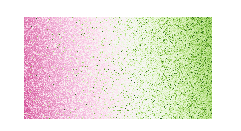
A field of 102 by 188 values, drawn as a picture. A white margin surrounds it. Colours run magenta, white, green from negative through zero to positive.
The field climbs toward the right. Overall the values sit about 50% of the way up the scale. No row or column stands out.
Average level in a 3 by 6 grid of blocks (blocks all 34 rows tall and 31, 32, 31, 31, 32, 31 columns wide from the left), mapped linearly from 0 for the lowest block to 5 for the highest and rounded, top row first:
012345 / 012345 / 012345
